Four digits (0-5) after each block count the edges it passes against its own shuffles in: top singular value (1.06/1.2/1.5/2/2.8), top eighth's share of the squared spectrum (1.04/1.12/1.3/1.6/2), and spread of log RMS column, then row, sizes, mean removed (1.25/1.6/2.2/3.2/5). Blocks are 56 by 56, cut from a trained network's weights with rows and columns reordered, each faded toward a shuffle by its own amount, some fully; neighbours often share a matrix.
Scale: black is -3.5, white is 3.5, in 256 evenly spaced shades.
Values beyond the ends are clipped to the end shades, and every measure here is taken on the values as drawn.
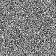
3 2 0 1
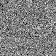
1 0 0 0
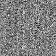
2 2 1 0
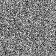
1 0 0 0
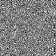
3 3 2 1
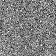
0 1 0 0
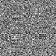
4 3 0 2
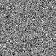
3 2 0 0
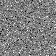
1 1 0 0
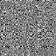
4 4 1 3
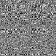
4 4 2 3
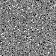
2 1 0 1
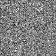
2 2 1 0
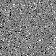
2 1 0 0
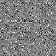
3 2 0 1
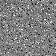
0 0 0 0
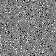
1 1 0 0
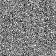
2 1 0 0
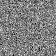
0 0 0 0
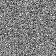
0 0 0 0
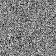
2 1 0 0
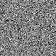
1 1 0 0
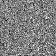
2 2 1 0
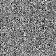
2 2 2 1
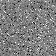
0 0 0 0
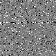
3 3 0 1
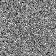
0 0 0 0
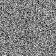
0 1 0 0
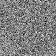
1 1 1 0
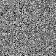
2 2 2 0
